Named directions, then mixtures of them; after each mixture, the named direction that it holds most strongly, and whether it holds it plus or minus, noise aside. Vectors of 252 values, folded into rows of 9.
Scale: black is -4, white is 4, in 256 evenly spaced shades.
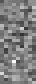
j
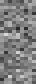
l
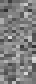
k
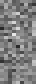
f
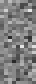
k, minus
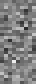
j, plus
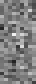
j, minus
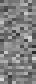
k, plus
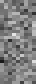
f, plus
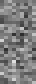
j, plus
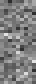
l, plus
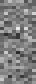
l, minus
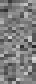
k, plus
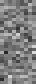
l, plus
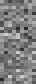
l, plus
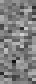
j, minus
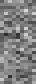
l, minus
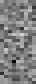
j, minus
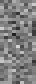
f, minus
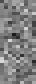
f, minus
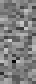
j, minus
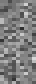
k, plus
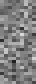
j, minus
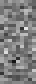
j, minus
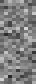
l, minus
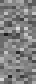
l, minus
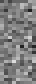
k, plus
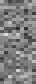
l, plus
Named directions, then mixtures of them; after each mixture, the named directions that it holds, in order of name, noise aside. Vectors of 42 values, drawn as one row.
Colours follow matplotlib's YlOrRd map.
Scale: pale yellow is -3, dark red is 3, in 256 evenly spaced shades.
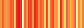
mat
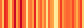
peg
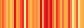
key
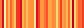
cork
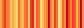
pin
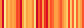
cork, key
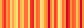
pin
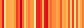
cork, key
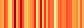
key, peg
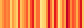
pin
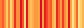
key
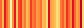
peg, pin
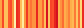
mat, peg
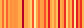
cork, mat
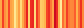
peg, pin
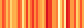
key, mat, pin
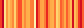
cork, pin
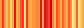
key
